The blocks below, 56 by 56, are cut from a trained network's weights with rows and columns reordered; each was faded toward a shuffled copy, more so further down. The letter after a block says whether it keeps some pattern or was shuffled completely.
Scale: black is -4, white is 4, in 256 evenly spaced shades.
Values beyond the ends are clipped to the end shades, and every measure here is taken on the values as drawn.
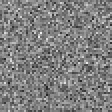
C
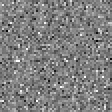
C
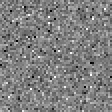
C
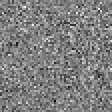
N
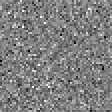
C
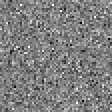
C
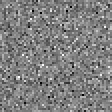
C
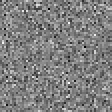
N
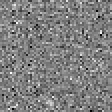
N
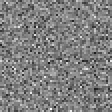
N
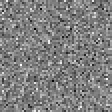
C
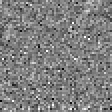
N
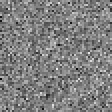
C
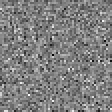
N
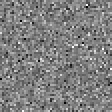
C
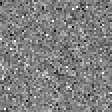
C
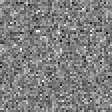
C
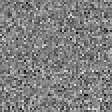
N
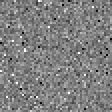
C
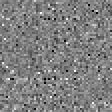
N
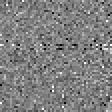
N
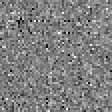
N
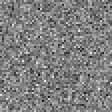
C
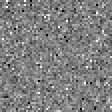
C
